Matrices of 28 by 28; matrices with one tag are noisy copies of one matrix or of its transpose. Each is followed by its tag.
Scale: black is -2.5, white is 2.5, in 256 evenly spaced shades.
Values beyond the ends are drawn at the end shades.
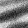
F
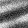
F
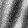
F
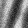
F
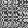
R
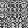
R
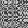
R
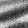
F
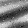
F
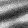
F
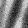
F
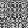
R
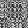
R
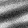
F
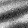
F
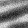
F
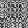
R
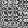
R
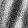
F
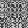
R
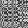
R
